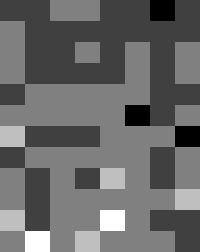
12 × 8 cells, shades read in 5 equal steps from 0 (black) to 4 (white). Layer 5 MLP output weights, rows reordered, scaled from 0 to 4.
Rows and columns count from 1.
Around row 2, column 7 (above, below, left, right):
0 1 1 1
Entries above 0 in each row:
7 8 8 8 8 7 7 8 8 8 8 8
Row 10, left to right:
2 1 2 2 2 2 2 3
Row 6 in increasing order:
0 1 2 2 2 2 2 2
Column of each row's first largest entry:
3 1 1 1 2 1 1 2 5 8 5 2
